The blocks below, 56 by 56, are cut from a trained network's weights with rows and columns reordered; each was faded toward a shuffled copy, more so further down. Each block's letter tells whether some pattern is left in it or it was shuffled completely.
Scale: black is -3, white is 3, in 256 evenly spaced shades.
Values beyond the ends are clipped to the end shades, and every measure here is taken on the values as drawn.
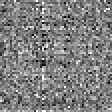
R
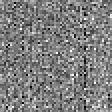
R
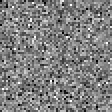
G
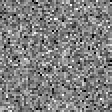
G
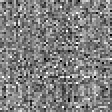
R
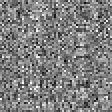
R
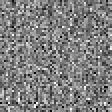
R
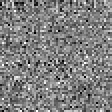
R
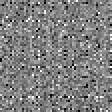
R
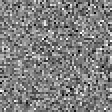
G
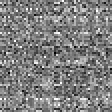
R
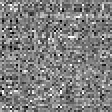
R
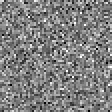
G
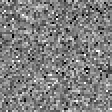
G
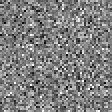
R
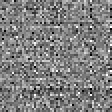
R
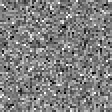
G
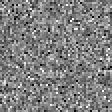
G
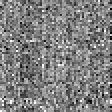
R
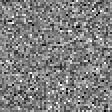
G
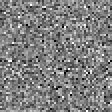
R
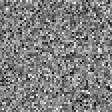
G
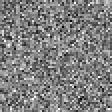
G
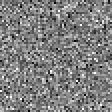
G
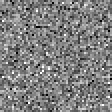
G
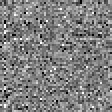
R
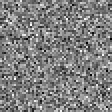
G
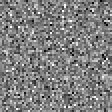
G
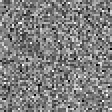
R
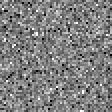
G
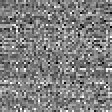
R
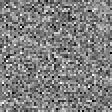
R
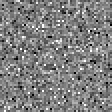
G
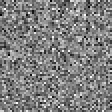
R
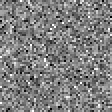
G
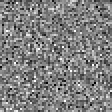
G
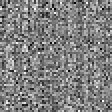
R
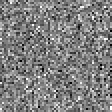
R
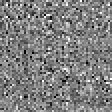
R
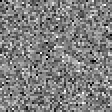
G
